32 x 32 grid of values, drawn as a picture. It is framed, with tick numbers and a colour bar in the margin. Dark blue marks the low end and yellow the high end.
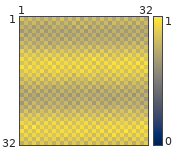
Seam: none. Average level on the scale: 80%. Stripes: horizontal, repeating 2 times.
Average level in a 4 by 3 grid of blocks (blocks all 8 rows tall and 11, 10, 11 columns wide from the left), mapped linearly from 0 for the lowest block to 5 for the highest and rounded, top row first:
0 0 0 | 5 5 5 | 0 0 0 | 5 5 5
